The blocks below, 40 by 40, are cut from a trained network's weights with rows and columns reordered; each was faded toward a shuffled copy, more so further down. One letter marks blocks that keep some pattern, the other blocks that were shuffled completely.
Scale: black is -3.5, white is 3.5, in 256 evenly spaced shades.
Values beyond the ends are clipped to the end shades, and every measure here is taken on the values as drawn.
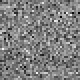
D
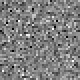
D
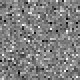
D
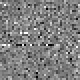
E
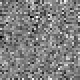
E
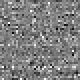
E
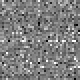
E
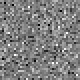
D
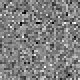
E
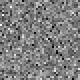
D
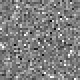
D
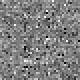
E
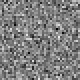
E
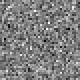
D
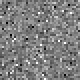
D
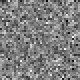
E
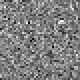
E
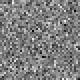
E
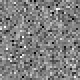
D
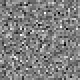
D
